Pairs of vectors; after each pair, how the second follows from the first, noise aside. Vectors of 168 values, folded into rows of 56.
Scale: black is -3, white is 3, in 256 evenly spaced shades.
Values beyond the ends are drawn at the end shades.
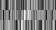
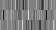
partly zeroed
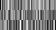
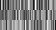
reversed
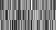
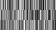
reversed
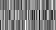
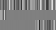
partly zeroed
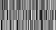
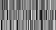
copied
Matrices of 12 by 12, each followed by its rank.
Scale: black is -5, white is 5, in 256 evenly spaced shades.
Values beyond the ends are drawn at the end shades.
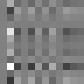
one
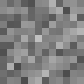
full rank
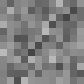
full rank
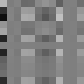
one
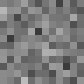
full rank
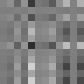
one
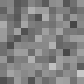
full rank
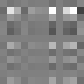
one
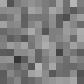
full rank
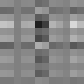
one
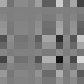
one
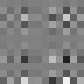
one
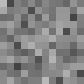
full rank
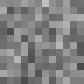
full rank
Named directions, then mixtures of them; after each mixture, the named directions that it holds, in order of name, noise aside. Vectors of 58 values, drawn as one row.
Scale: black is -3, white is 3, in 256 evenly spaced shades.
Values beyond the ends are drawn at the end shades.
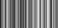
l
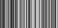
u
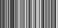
u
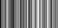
l, u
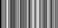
l, u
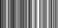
l, u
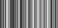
l, u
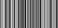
l, u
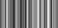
l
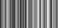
l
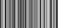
l, u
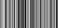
l, u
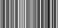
l, u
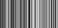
l, u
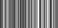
l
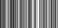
l, u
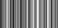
l, u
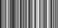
l, u
